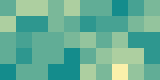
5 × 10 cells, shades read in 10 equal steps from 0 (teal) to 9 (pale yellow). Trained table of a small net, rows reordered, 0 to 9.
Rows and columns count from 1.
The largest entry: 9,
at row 5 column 8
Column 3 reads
6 1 3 3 3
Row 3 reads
3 2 3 3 4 5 3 5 1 1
